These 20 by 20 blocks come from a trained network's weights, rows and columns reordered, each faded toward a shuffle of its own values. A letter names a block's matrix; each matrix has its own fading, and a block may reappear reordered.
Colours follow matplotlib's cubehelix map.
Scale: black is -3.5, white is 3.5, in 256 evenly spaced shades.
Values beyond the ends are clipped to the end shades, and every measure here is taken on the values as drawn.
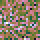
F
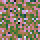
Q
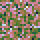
Q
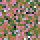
F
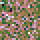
F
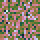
Q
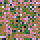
Q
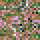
F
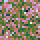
F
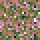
F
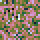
Q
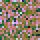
Q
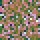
Q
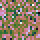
F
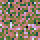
F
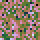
F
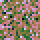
F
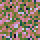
Q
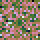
F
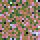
F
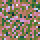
Q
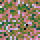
F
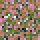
F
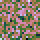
Q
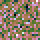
F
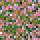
Q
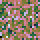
Q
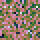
Q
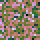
Q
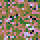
F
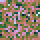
Q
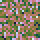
Q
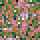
F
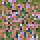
Q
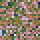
Q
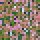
Q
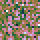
Q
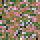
F
